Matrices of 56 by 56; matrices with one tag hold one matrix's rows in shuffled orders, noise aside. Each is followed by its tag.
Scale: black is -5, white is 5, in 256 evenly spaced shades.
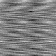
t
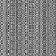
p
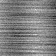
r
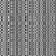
p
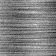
r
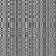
p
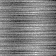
r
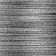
r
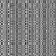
p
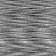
t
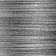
r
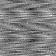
t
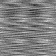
t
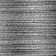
r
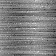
r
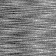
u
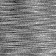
u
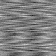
t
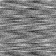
t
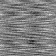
t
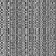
p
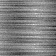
r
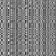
p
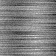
r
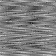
t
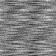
t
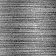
r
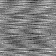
t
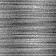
r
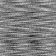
t
